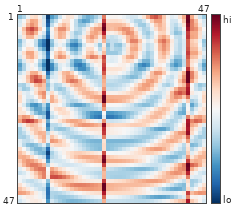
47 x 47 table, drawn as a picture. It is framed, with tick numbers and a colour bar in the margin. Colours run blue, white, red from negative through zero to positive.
Slope: none. Ninth with the lowest average: top left. Odd lines: columns 8, 22 and 43. Rings: centred on the top middle.
